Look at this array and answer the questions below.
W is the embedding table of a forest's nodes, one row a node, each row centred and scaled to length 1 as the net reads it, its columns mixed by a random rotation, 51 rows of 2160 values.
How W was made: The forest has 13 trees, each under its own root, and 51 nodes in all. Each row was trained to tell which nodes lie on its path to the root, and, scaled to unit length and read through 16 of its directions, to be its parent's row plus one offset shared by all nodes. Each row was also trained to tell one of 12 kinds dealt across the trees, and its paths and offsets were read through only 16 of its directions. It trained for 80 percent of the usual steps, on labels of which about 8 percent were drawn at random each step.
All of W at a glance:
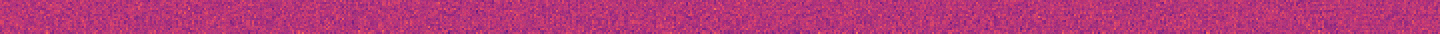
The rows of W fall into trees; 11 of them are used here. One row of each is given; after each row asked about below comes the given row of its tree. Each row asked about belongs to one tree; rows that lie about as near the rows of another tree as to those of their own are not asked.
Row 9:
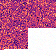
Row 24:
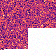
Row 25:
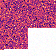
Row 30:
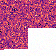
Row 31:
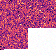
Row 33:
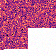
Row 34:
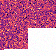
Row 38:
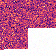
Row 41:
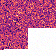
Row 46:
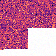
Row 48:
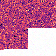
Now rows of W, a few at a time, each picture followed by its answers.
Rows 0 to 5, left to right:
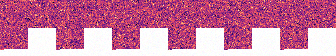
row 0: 30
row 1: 38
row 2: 24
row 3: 24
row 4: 41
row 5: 38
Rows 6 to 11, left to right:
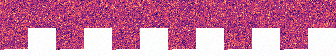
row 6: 9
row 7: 24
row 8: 33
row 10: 41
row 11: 31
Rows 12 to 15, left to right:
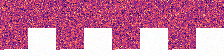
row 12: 25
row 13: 41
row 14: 48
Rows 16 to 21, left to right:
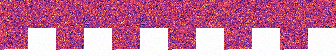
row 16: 9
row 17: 33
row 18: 33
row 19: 31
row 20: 9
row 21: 41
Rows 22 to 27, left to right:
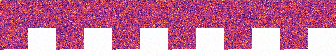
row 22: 31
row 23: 41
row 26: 34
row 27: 48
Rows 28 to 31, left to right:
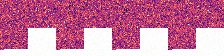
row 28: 25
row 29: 38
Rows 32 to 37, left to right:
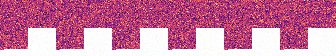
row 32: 34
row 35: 30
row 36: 30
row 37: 48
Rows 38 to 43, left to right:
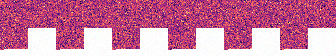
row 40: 30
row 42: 38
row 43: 33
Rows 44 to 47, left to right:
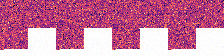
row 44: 38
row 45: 46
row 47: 33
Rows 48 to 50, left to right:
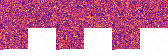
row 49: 46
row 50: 48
